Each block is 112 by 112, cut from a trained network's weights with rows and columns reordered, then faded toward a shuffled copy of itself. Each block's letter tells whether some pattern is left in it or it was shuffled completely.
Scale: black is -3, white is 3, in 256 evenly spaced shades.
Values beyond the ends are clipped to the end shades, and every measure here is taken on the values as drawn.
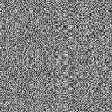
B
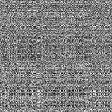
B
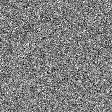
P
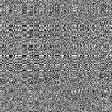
B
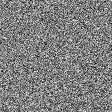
P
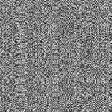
B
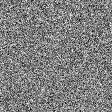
P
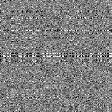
B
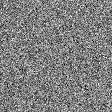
P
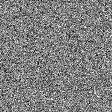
P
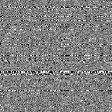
B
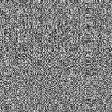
B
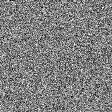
P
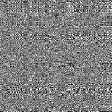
B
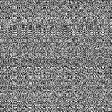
B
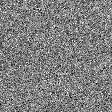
P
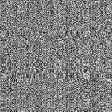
B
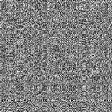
B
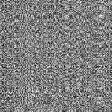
B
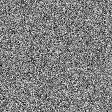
P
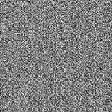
B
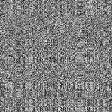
B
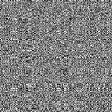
B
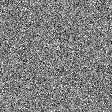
P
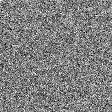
P
